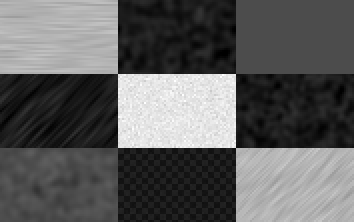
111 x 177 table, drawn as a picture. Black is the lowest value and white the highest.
It is made of 3 by 3 panels. Panel 1,1: high, streaked across, faint in contrast. Panel 1,2: very low, blotchy, faint in contrast. Panel 1,3: low, flat. Panel 2,1: very low, slanting up to the right, faint in contrast. Panel 2,2: very high, fine-grained, faint in contrast. Panel 2,3: very low, blotchy, faint in contrast. Panel 3,1: low, blotchy, faint in contrast. Panel 3,2: very low, checkered, faint in contrast. Panel 3,3: high, slanting up to the right, faint in contrast.
